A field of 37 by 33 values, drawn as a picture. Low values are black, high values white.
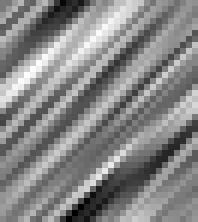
Histogram: bell-shaped. Ninth with the highest average: top middle. Grain: diagonal, up to the right. Ninth with the lowest average: bottom middle. Mirror symmetry: none. Odd rows or columns: none.
